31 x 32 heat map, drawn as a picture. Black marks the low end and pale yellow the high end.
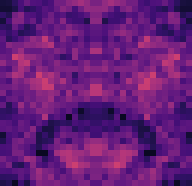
The values follow a bell shape. The left and right halves mirror each other. The texture is blotchy. On average the colour sits 30% of the way up the scale.
